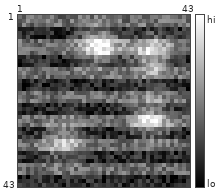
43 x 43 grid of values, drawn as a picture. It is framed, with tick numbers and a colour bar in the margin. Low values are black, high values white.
Ninth with the highest average: top middle. Stripes: horizontal, repeating 7 times. Bumps: four.
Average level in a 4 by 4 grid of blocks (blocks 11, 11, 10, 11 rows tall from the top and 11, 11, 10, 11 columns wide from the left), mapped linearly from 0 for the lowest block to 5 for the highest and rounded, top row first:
1 5 4 4
1 1 2 3
1 2 2 3
1 1 0 0
